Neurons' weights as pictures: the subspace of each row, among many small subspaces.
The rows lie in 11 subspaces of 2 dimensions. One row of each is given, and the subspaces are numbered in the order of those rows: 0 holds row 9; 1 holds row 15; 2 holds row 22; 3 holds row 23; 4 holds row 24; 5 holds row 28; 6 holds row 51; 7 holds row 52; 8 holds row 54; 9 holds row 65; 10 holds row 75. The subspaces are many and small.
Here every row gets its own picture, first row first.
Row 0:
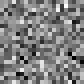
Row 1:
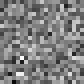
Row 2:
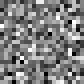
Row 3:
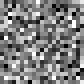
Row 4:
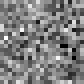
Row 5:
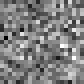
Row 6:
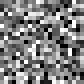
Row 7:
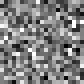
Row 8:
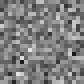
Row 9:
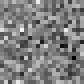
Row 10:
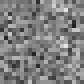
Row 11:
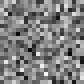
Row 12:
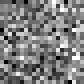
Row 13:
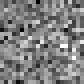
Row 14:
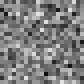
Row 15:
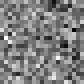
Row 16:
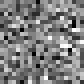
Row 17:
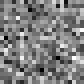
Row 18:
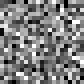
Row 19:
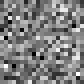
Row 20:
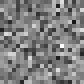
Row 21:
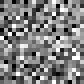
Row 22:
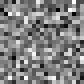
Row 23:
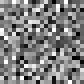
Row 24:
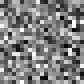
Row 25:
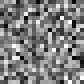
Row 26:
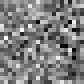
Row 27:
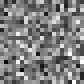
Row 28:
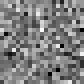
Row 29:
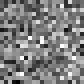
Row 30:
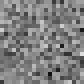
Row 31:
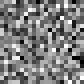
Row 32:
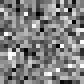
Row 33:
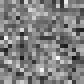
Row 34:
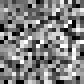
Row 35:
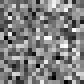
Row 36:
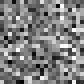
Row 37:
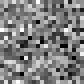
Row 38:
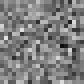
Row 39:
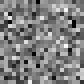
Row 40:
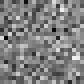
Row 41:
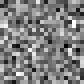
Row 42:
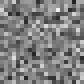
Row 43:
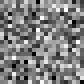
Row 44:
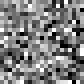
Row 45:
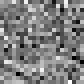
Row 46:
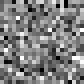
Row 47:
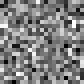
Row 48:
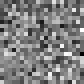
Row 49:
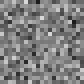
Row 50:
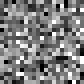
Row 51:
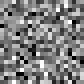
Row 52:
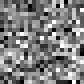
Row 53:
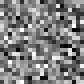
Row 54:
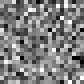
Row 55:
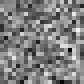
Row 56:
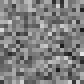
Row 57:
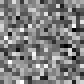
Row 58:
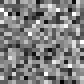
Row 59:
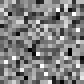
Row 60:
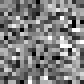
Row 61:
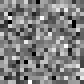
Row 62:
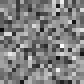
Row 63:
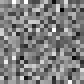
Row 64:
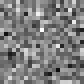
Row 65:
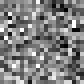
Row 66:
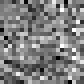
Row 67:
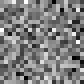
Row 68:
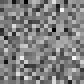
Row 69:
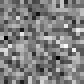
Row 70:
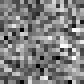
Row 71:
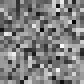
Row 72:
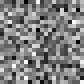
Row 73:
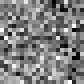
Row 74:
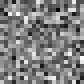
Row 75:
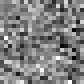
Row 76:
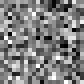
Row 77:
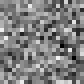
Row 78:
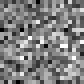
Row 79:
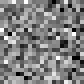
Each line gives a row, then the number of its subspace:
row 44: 7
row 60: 10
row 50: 7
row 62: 2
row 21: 3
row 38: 6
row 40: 3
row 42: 2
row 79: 1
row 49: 9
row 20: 2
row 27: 7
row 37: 0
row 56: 2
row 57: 4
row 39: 9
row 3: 3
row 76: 1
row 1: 0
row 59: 7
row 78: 0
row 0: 6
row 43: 1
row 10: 9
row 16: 10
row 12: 9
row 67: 1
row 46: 8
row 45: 10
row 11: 7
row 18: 10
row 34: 0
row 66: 10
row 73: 9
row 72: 1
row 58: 5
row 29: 0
